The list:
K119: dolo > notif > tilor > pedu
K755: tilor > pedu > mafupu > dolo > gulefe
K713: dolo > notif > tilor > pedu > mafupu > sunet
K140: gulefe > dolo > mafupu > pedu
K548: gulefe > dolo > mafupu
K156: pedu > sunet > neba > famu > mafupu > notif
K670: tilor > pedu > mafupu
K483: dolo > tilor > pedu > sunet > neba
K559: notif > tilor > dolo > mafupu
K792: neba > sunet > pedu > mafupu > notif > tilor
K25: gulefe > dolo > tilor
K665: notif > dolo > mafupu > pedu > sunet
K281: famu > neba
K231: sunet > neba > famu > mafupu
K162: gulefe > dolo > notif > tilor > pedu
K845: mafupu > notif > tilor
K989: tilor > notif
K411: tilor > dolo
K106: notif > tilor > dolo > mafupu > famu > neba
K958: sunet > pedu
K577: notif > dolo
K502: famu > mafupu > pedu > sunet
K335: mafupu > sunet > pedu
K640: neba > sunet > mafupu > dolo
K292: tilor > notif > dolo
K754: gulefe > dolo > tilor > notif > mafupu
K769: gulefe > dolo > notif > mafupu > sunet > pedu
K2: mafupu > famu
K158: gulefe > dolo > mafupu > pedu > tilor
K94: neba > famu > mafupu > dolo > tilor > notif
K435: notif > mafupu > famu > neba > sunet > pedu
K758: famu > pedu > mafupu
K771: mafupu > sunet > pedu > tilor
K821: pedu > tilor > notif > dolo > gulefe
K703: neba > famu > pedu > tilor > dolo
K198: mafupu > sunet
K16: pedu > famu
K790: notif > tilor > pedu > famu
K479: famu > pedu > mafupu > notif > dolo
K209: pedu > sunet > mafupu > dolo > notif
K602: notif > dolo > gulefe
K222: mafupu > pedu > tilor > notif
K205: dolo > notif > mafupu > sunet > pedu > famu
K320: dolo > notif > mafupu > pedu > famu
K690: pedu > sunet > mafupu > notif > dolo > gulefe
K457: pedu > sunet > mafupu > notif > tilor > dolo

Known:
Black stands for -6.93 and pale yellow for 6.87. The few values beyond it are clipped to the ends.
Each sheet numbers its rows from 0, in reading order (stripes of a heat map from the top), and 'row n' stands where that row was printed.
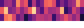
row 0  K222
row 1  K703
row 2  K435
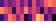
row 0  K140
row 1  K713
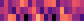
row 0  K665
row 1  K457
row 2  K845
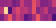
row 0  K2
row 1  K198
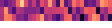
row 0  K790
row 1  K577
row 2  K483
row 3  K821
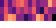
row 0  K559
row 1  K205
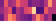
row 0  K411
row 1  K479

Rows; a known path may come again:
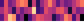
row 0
K713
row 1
K94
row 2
K690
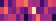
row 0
K792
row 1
K502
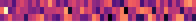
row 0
K758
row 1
K577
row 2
K25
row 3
K209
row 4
K162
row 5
K158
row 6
K119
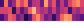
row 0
K483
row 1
K670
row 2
K292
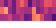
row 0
K16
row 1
K845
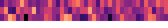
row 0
K320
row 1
K281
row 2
K559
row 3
K771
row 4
K198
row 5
K411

